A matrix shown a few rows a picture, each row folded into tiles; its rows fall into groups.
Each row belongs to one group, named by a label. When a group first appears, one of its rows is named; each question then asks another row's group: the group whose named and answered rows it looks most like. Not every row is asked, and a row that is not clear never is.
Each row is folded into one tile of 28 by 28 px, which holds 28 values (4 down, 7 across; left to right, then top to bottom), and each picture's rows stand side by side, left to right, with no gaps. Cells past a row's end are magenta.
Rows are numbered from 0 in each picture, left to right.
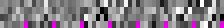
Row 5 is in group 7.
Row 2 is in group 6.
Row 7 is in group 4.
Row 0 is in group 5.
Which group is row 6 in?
7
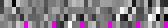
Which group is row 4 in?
7
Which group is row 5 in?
4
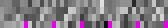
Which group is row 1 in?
5
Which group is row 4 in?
7
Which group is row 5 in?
5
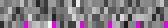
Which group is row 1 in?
6
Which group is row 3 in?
7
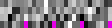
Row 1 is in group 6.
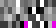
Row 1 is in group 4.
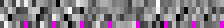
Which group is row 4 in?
6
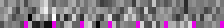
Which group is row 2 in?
7
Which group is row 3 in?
7
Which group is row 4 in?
5
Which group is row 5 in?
4
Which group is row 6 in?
6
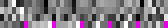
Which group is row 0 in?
5
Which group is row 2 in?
6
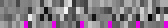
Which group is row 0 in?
6
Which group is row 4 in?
7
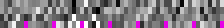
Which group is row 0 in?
7
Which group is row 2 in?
6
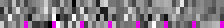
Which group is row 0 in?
4
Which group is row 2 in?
6
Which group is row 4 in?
5
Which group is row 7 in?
6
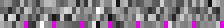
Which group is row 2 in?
7
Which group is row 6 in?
5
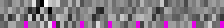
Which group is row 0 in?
7
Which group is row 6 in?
6
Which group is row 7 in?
7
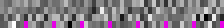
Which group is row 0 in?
7
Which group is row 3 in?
5
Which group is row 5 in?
4
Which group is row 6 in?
4
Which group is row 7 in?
7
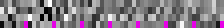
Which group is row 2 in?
4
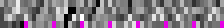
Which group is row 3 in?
5
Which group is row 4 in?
6
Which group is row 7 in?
5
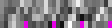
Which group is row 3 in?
5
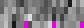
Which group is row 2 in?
5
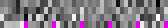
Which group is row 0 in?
6
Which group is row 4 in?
4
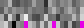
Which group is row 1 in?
6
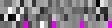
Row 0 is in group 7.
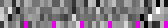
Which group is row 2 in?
6
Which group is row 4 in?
4
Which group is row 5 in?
4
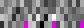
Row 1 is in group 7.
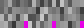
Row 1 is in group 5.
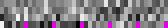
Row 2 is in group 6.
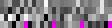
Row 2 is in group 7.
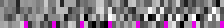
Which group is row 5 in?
7
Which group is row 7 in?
5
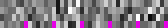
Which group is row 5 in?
7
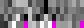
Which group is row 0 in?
7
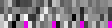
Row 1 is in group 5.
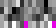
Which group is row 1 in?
6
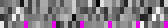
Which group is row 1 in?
4
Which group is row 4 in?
5
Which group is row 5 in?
5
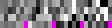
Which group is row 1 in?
5
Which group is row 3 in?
5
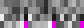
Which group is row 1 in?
6
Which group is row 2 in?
7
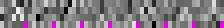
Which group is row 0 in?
5
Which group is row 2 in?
5
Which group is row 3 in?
6
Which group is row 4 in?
6
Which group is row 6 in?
5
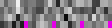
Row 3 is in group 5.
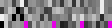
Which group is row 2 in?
4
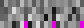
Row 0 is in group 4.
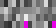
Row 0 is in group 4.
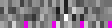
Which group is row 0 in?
4
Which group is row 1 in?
5
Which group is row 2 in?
4
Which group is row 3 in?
4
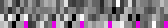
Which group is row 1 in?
7
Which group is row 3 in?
6
